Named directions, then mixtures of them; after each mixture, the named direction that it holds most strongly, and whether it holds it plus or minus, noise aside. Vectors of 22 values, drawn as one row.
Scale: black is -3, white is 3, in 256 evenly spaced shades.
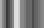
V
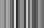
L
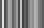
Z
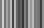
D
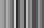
L, plus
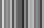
D, plus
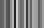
L, minus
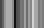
V, minus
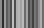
D, minus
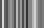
Z, plus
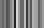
L, minus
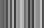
D, minus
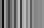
Z, minus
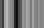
V, minus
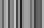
Z, minus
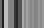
V, minus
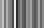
L, plus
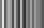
Z, plus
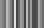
L, plus
